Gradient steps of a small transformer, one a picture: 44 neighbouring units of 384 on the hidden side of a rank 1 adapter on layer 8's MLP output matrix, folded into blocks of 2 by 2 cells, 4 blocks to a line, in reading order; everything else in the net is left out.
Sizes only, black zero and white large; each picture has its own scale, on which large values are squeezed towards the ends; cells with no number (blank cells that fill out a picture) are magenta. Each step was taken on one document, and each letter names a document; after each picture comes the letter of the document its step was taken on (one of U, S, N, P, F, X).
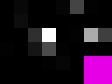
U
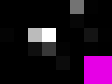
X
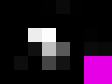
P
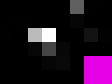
X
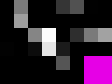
U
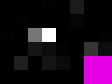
P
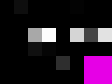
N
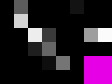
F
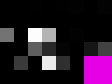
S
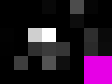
P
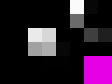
X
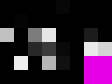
S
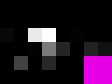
S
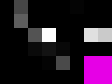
F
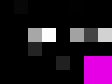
N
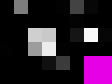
U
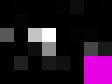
S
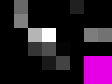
F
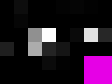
U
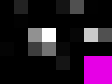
U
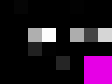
N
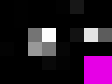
U
